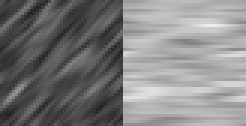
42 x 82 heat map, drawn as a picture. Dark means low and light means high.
It is made of 1 by 2 panels. Panel 1,1: low, slanting up to the right. Panel 1,2: high, streaked across.
